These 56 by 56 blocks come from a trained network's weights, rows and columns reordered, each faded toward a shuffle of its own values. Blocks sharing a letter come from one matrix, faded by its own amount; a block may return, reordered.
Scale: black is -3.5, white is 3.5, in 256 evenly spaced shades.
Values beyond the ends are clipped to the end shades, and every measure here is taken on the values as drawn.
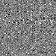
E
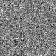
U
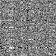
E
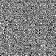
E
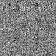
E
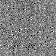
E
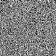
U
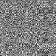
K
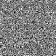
U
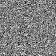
U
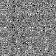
E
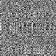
K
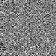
K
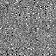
E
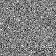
U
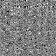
E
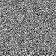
U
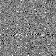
E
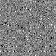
E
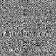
K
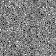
E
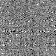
E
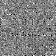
E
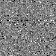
E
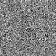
U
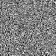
U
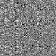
K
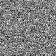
U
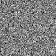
U
